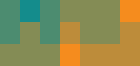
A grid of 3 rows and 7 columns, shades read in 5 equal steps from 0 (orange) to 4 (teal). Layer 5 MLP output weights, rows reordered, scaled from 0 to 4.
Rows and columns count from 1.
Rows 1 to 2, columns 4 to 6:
2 2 2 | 1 2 2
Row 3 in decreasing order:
2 2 2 1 1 1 0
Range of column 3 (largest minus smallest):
1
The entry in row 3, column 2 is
2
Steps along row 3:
same same down up same same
